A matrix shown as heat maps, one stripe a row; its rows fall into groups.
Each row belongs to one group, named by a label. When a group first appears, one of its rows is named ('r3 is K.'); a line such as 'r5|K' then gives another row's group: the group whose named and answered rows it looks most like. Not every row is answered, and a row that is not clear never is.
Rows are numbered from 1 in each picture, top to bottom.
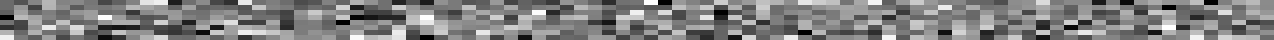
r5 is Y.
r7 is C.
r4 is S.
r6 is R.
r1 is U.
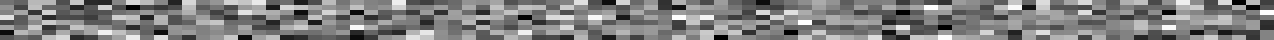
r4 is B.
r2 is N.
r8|Y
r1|C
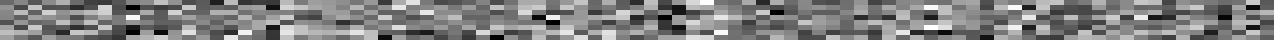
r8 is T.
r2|N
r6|N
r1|T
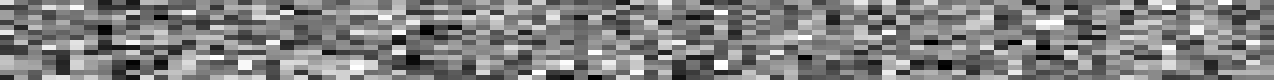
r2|R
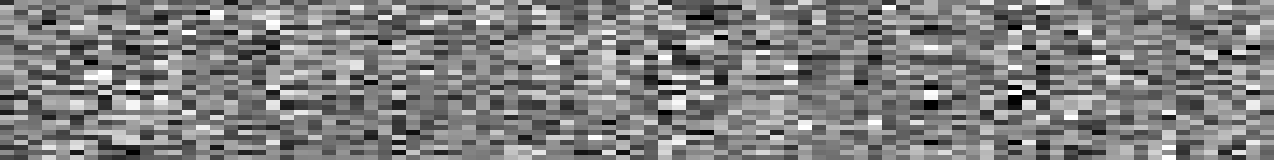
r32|R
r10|N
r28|B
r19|N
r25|U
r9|T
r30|R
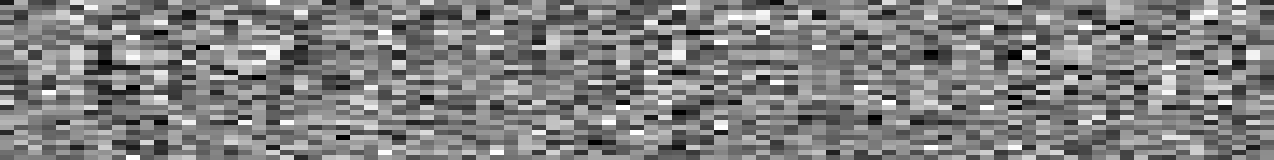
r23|U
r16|Y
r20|U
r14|R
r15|U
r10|C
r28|Y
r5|U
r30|N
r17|B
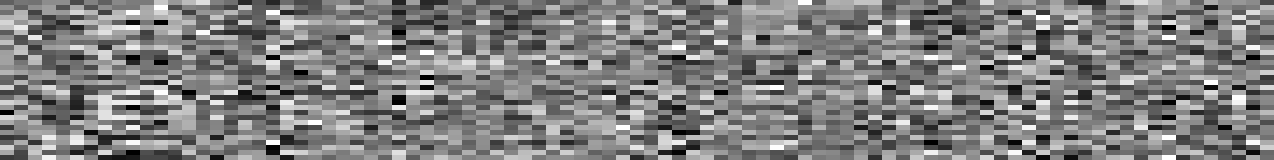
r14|B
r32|R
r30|U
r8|Y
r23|S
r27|U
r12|N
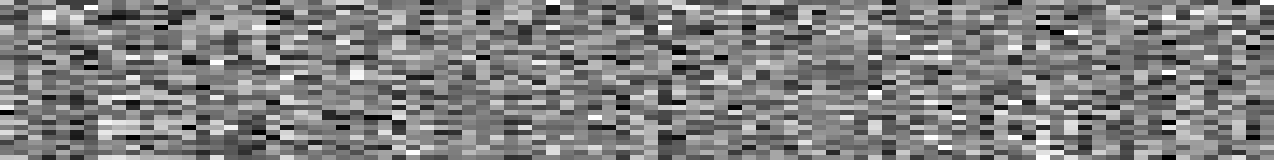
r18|C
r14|U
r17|S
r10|N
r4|R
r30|B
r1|U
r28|N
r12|Y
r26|Y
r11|U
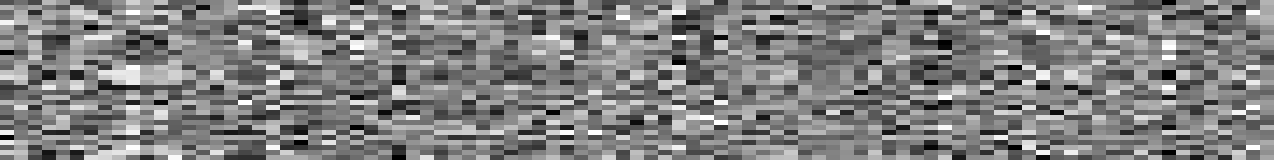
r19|B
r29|B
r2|C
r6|U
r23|T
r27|B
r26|Y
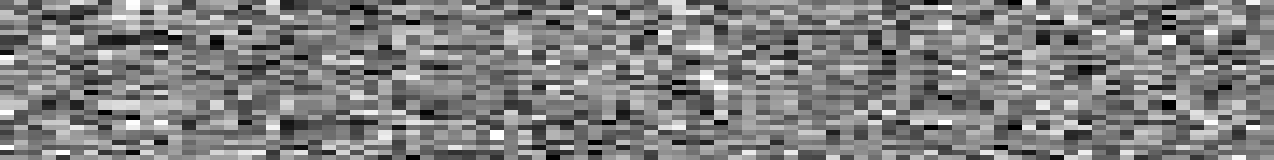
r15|B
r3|B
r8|R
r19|U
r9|R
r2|Y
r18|S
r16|T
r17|U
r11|S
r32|T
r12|B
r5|T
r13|U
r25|Y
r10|T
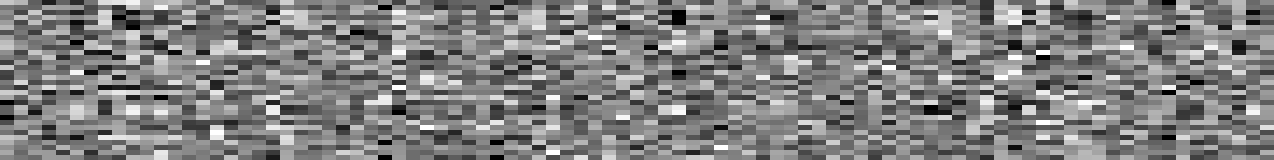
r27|C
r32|T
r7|Y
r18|R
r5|N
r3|N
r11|C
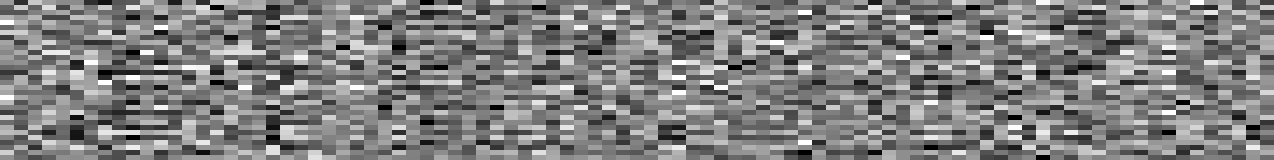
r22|T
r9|U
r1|C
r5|B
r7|B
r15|R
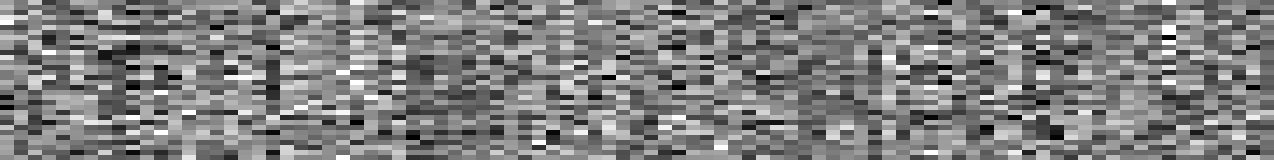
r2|T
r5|B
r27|T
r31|N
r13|T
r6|R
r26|T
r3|N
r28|T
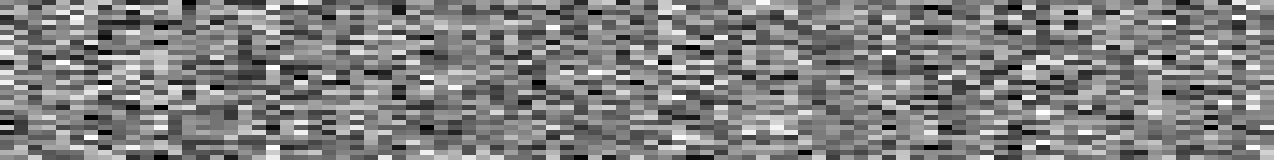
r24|U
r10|U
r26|U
